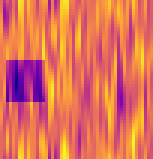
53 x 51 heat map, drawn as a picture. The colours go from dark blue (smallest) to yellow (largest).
Ninth with the lowest average: middle left. Odd patch: lower, in the middle left. Grain: streaks running down.
